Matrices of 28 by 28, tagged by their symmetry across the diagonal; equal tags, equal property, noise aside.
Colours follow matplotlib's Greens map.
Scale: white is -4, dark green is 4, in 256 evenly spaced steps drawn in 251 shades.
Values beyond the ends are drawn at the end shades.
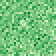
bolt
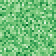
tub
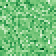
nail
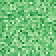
tub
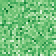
bolt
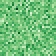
tub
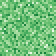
bolt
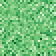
nail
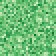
bolt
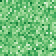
tub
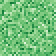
bolt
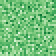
nail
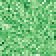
nail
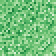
bolt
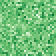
tub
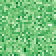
nail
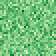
tub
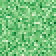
nail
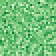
nail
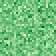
tub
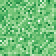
bolt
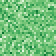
tub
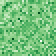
bolt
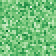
nail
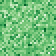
bolt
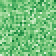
nail
